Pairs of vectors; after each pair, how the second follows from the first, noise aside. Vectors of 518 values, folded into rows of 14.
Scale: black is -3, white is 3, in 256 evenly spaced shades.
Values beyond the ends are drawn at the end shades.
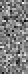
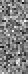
negated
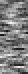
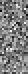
shuffled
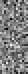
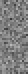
shrunk
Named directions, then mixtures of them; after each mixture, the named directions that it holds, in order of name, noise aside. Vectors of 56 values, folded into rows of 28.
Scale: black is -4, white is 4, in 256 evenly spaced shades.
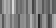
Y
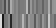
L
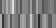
L, Y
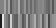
L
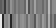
L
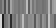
L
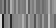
L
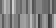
Y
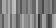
Y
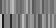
L, Y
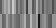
Y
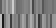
L, Y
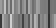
L, Y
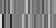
L
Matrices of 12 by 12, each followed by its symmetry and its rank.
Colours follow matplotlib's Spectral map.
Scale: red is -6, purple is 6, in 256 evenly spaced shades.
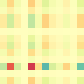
neither, rank one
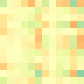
neither, rank two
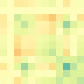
symmetric, rank two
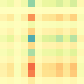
neither, rank one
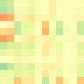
neither, rank two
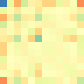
symmetric, rank two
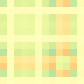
symmetric, rank one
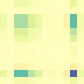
symmetric, rank one
